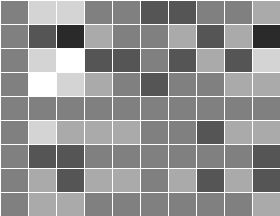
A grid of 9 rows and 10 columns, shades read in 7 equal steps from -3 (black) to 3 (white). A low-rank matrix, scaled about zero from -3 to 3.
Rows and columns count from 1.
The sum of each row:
3 -3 4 7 0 6 -3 2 3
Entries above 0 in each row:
3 3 4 5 0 6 0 5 3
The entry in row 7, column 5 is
0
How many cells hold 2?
6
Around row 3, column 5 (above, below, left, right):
0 0 -1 0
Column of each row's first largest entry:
2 4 3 2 1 2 1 2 2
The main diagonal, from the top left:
0 -1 3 1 0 0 0 -1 0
